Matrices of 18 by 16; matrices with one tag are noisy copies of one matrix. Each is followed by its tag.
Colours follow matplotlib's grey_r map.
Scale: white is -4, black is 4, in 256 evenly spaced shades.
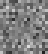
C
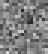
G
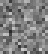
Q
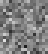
Q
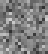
Q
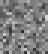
Q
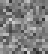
Q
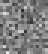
G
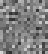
C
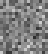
C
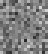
C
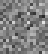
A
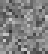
Q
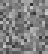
A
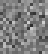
A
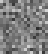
C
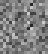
A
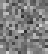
G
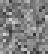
Q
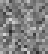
Q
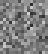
A
